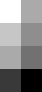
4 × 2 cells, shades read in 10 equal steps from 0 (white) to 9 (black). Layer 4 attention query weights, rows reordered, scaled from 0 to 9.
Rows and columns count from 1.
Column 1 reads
0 2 3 7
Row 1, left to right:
0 3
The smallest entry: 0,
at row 1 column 1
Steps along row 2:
up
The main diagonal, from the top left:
0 4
